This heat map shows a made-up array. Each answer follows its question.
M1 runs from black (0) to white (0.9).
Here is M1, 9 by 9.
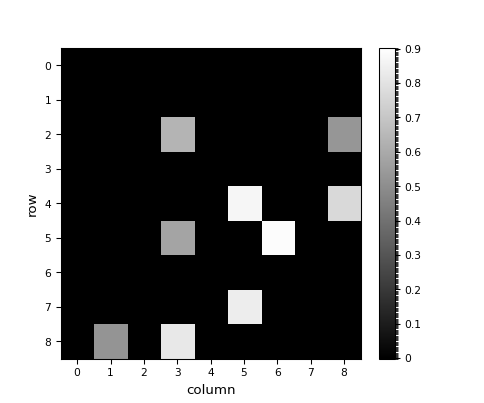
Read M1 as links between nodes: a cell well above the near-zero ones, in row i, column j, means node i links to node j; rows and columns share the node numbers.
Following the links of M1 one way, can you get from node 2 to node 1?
yes
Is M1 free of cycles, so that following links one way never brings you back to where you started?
yes
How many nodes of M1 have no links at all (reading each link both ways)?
1
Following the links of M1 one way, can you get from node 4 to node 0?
no
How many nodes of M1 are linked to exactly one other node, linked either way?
3
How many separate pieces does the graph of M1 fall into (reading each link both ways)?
2
